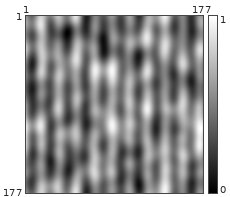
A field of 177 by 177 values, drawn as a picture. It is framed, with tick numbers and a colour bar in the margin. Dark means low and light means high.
Stripes running up and down repeat 10 times from left to right. The values follow a bell shape. On average the colour sits 50% of the way up the scale. No overall slope runs across the table. There are no lone odd cells.
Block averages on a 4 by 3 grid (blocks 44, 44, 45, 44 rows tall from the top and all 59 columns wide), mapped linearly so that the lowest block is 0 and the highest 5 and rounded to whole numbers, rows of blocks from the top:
304 / 242 / 345 / 114
